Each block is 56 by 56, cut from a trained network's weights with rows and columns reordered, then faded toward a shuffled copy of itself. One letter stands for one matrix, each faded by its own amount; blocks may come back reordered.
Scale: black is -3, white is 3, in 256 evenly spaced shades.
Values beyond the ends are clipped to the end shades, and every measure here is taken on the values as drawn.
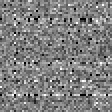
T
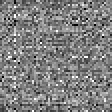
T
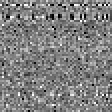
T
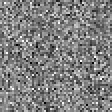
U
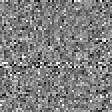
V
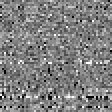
T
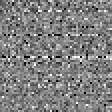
T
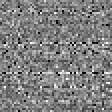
T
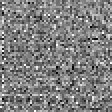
T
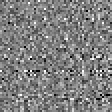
V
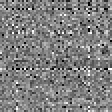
T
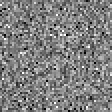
U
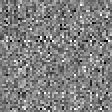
V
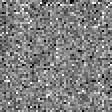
U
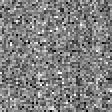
U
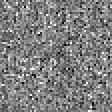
U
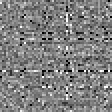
T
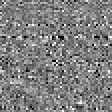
V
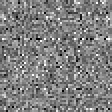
V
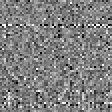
V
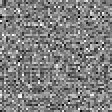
T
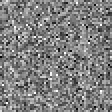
U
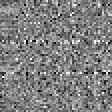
V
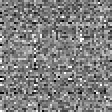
T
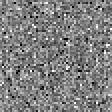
U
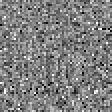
U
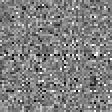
V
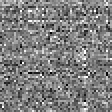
T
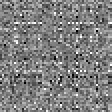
T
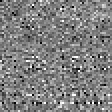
V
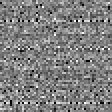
T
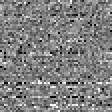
T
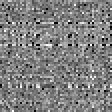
T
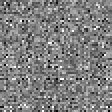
V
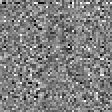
V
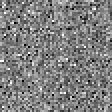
U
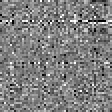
V
